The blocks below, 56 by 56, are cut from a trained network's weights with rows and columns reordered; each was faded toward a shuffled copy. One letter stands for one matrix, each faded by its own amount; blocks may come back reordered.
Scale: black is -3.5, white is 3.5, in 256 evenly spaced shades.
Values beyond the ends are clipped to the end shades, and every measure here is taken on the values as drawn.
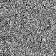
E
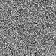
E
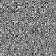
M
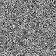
E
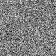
E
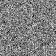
E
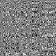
M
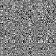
M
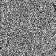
E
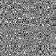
M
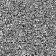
E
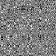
M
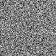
E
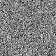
E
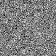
E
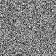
E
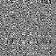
M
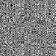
M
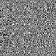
M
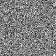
E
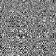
M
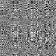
M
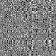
M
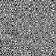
M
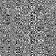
M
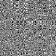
M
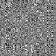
M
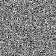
E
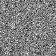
E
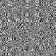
M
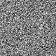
E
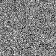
E
